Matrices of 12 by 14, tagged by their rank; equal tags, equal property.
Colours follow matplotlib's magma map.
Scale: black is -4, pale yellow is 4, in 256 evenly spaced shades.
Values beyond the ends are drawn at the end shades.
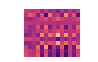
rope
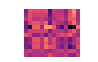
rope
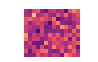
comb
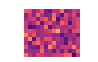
comb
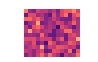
comb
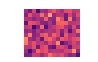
comb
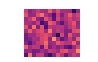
comb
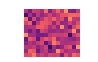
comb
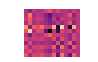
rope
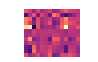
rope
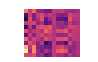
rope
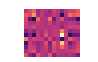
rope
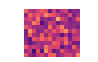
comb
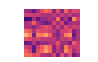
rope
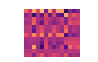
rope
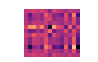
rope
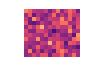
comb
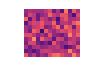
comb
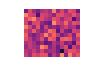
comb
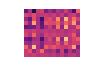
rope
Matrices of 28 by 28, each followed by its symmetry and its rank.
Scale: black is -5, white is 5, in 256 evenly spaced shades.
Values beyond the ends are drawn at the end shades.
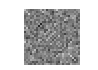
symmetric, full rank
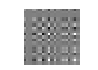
symmetric, rank one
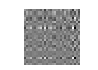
neither, rank two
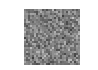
antisymmetric, full rank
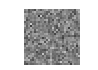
antisymmetric, full rank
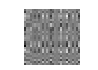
neither, rank two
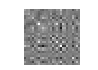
symmetric, rank three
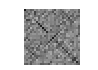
symmetric, full rank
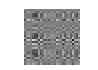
neither, rank two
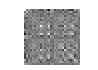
symmetric, rank three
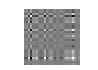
symmetric, rank one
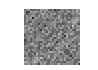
symmetric, full rank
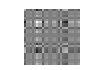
symmetric, rank one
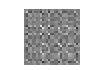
symmetric, rank three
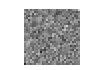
antisymmetric, full rank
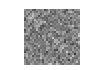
symmetric, full rank
